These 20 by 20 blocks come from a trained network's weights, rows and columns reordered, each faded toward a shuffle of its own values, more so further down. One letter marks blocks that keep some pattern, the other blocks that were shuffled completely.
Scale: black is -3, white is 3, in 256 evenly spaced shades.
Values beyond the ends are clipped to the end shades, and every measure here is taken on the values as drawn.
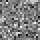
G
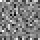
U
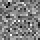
G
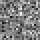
G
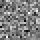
G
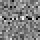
U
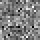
U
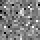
G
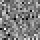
U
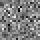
U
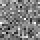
G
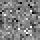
G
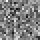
G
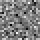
G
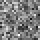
U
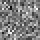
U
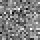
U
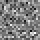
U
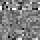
U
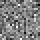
G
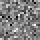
G
